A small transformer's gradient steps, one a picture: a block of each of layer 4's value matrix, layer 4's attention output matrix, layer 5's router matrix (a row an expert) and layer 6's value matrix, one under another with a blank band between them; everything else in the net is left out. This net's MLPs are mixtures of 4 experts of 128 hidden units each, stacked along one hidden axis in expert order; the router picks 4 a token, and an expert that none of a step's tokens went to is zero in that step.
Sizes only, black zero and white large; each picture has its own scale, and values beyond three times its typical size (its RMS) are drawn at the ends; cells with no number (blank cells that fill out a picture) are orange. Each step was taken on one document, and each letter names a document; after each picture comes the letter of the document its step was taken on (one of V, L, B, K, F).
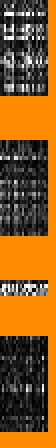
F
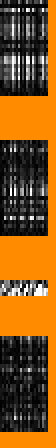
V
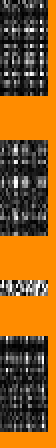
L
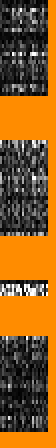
F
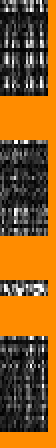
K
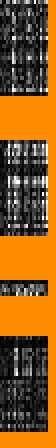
K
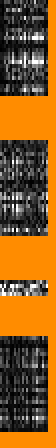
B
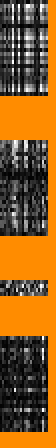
K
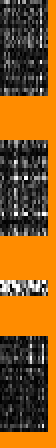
K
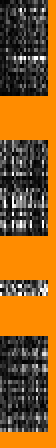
B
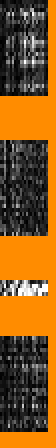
B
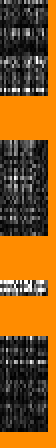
F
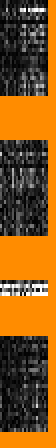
B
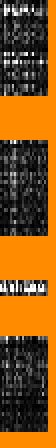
V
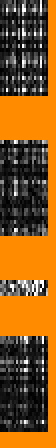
L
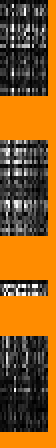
L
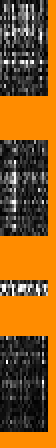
V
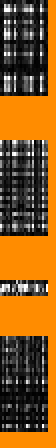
K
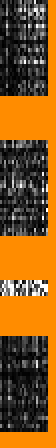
B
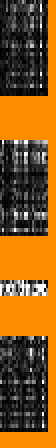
L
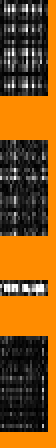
V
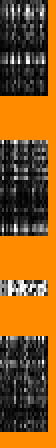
L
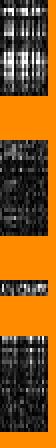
F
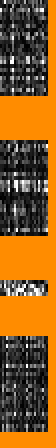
K
